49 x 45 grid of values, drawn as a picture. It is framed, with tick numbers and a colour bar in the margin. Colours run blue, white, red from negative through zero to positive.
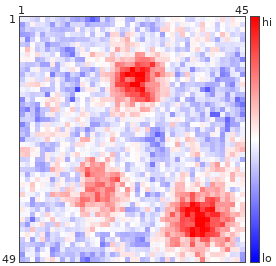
Ninth with the highest average: bottom right. Odd rows or columns: none. Histogram: skewed, a long tail of high values. Bumps: three. Grain: blotchy.
